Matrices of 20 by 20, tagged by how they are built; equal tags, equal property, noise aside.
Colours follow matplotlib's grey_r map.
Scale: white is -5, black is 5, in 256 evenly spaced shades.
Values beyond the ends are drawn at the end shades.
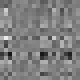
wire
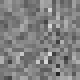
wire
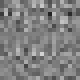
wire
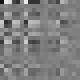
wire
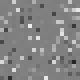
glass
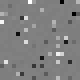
glass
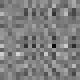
wire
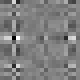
wire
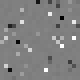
glass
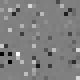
glass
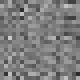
wire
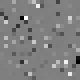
glass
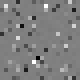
glass
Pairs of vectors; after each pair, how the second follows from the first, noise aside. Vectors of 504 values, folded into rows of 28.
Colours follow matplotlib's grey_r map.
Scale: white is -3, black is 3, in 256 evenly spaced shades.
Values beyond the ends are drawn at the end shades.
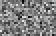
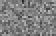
shrunk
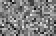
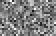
negated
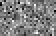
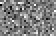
sign-scrambled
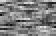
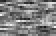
negated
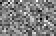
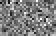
sign-scrambled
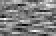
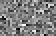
sign-scrambled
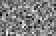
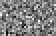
negated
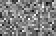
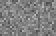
shrunk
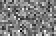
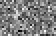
sign-scrambled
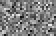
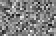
negated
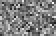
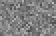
shrunk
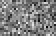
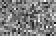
negated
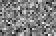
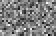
negated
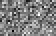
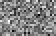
sign-scrambled
